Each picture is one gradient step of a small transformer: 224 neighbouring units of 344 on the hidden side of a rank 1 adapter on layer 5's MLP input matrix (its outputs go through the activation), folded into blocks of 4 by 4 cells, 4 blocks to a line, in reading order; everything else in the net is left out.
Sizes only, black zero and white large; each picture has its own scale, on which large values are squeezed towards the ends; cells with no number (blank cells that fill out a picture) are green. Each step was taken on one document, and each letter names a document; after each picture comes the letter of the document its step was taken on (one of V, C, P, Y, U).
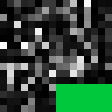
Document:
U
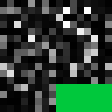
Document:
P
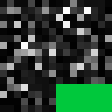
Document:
P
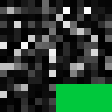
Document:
P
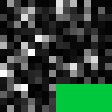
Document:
U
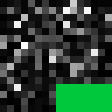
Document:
P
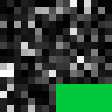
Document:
U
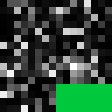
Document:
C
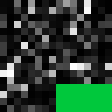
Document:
U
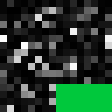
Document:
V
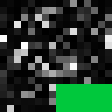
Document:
V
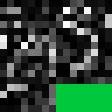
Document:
P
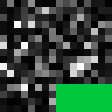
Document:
U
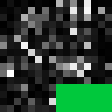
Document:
U
